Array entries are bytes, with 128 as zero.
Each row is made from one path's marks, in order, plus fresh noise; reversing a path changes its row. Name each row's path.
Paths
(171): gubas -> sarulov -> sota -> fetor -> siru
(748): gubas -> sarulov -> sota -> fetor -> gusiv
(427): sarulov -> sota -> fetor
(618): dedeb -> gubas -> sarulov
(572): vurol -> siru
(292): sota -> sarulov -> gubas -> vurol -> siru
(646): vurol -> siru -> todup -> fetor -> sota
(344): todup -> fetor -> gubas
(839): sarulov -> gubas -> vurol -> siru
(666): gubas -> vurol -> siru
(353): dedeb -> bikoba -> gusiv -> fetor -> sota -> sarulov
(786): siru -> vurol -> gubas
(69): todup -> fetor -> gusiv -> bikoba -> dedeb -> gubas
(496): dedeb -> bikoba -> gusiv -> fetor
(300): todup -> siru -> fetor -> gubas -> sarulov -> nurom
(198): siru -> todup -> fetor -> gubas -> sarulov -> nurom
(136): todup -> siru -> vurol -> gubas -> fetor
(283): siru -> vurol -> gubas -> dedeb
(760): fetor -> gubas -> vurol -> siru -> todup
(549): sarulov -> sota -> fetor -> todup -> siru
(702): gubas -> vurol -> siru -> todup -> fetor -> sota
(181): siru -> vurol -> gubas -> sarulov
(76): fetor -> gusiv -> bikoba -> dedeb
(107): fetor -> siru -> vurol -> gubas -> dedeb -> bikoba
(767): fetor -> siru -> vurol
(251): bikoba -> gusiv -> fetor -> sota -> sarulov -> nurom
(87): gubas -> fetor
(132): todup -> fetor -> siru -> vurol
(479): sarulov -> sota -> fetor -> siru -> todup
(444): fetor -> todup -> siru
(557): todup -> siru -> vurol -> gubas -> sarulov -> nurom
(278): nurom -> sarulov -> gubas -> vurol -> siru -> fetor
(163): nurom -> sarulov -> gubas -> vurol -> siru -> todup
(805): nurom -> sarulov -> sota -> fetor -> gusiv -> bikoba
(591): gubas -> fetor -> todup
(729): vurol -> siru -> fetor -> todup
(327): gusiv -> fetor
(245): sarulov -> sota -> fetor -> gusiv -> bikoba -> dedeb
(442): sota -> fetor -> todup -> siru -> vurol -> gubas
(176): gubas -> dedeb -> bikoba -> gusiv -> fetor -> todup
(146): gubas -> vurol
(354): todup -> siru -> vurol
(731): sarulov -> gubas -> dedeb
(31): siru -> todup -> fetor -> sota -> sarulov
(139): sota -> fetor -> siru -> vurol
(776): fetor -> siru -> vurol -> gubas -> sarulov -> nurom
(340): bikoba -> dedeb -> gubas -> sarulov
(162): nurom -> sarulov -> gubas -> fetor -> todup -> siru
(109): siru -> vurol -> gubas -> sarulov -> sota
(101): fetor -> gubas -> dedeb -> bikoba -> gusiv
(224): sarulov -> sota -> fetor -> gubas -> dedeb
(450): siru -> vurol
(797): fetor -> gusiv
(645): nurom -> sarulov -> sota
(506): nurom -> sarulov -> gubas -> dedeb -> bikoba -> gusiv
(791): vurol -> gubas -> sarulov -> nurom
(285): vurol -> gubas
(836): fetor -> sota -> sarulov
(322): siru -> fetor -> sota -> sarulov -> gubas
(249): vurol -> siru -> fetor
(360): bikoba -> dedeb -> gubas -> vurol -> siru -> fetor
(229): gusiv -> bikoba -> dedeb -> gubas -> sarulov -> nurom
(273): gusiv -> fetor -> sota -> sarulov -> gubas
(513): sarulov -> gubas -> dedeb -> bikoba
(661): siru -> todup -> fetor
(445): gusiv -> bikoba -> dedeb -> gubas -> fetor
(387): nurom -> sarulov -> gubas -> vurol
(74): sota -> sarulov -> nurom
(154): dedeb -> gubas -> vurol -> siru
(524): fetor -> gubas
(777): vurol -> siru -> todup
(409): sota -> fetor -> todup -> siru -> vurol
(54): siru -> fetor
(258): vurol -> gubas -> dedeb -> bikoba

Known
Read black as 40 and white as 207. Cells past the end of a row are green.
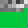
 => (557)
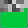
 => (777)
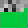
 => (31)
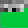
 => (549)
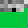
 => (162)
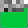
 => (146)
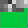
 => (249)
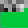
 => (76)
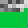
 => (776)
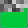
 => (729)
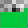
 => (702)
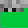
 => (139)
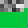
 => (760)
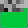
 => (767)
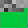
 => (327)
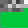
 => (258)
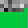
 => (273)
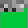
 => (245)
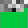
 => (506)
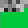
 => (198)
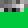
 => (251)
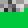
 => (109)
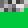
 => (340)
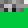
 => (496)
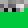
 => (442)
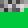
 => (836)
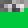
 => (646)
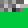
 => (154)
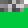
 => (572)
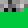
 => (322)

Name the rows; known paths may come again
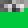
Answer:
(646)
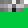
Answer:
(666)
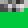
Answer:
(107)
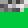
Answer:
(776)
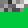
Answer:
(285)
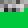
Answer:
(74)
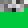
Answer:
(506)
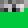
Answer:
(444)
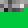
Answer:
(273)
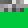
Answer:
(87)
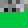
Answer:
(198)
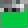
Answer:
(251)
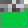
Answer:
(572)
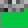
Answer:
(354)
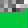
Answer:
(154)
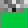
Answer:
(591)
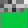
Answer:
(360)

